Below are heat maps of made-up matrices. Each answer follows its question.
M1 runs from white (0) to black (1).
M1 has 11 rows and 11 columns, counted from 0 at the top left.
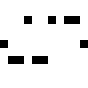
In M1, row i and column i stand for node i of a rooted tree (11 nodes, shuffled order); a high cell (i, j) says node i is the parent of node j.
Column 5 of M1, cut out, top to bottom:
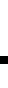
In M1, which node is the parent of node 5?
7
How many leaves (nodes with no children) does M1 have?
8
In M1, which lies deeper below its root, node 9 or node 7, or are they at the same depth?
node 9
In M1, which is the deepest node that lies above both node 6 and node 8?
2
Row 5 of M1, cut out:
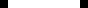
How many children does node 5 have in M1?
2
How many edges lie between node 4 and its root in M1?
1
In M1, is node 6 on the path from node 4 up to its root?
no
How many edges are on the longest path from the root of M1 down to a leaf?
2
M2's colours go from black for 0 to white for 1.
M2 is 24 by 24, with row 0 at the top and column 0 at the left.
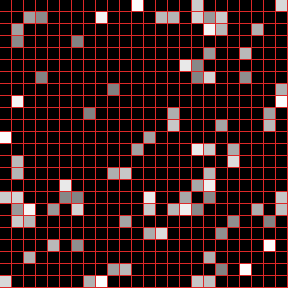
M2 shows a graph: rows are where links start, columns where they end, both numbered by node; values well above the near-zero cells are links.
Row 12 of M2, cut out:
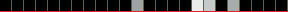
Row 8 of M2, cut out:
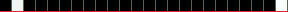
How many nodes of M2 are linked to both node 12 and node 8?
0
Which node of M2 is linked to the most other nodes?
node 17
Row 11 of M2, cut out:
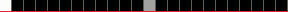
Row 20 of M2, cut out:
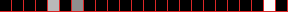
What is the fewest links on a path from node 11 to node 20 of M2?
4
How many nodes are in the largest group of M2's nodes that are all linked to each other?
3
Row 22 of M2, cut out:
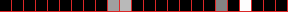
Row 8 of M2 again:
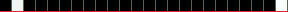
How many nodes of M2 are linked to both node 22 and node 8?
0
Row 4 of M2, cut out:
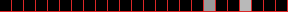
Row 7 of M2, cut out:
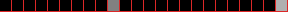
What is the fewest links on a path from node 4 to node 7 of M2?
3
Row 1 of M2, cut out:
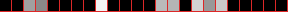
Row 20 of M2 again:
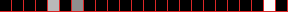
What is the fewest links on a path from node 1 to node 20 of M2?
3
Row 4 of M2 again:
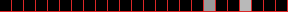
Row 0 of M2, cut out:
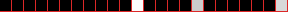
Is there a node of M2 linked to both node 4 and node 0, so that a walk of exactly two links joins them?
no
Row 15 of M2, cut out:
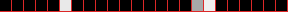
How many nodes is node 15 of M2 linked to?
3
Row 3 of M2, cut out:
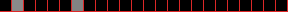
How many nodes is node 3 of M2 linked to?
2
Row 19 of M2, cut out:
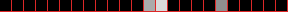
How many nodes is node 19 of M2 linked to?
3
